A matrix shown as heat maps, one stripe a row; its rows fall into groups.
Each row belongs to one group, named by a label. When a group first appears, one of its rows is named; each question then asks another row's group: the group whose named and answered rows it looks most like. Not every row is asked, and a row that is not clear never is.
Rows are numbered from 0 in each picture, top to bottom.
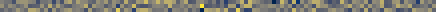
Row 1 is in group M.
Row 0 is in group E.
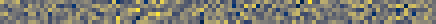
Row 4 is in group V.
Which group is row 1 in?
V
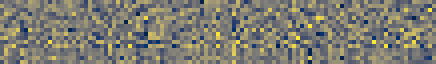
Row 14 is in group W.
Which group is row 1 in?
W
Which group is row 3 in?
V
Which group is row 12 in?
V
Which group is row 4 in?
E
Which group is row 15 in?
V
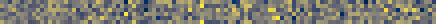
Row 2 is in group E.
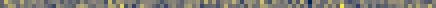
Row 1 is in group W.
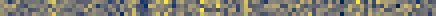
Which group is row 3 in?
W
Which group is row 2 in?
M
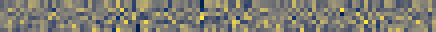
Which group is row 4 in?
M
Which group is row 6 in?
V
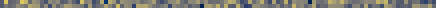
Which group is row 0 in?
V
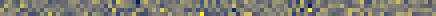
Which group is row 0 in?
V
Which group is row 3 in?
M
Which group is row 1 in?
V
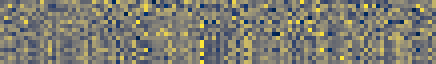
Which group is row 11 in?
M
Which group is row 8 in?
E
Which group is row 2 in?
E
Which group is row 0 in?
V
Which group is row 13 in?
M
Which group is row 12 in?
E
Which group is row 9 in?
V
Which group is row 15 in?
M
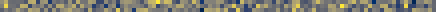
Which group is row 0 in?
E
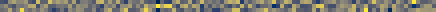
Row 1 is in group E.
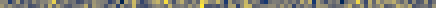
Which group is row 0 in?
W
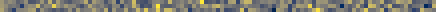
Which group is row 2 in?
E
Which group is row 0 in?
M
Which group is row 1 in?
W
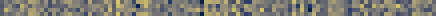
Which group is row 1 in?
V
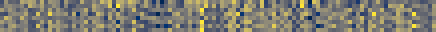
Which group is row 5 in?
M
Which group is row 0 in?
V
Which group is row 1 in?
V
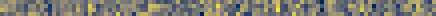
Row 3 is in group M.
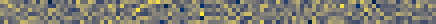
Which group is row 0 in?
E
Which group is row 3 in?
M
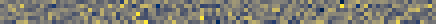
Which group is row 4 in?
M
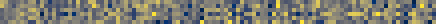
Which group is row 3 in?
V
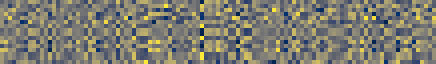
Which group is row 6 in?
M
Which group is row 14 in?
M
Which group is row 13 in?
M
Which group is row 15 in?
E
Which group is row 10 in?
E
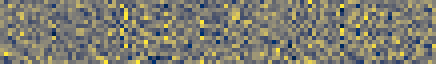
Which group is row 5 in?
M
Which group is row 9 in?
W
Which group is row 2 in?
W
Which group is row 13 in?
V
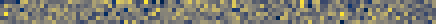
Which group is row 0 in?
V
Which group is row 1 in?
V
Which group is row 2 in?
W
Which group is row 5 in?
W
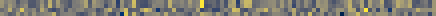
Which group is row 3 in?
W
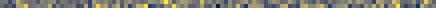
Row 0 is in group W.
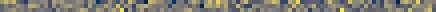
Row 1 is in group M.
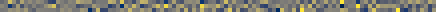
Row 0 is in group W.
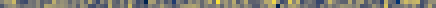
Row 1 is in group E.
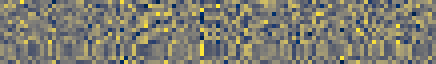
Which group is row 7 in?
W
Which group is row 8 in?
V
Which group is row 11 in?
M
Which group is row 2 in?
M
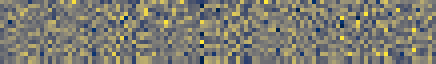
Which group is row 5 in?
W
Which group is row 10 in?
M
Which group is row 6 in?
W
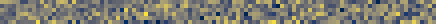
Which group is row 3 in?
E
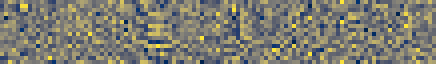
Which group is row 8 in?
E
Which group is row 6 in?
E
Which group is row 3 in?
E
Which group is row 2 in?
V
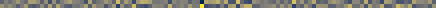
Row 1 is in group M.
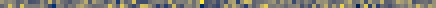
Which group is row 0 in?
M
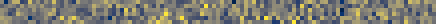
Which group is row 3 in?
W
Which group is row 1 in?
V
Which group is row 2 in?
W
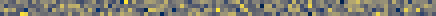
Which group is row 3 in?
V
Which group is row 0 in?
W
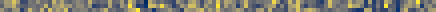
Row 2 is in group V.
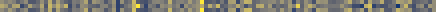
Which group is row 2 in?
M
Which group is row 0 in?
M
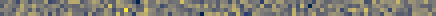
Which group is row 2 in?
W
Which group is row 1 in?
V
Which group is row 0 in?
V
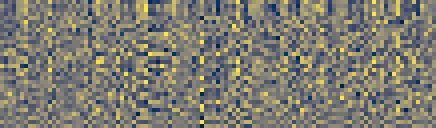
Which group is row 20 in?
E
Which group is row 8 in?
W
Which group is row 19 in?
M
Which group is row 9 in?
E
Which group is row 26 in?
M
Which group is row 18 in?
W
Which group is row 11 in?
E
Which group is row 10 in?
M
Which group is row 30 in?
M
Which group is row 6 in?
V
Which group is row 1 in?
E
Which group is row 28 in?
V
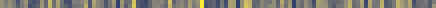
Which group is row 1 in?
M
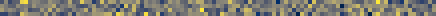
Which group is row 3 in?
V
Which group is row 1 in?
W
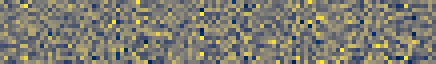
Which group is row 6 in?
V
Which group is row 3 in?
M
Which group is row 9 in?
M
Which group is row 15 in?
E
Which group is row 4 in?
E
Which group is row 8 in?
E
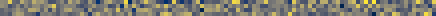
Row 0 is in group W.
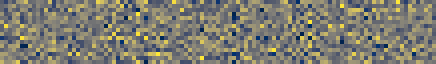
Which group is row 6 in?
V
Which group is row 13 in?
E
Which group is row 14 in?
M
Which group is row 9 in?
V
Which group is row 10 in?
W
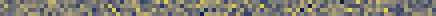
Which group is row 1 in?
V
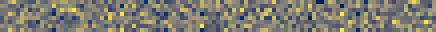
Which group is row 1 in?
W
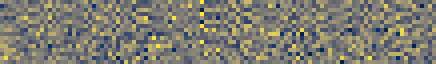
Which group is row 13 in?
V
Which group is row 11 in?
E
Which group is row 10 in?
M
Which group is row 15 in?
W
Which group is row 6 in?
M
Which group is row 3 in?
M
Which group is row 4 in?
E
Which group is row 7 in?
V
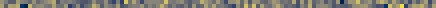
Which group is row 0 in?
W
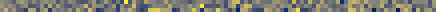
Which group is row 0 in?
W
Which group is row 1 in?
M
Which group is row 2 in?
E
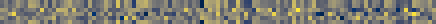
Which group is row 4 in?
W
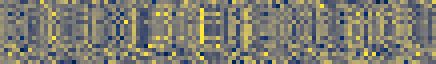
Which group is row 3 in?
W
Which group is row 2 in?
M
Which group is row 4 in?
M
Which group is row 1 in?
E
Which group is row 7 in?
M
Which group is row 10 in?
M
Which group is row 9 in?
W
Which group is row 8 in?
M
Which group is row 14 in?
M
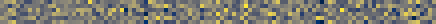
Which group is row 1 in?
W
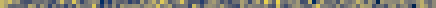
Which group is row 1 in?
E
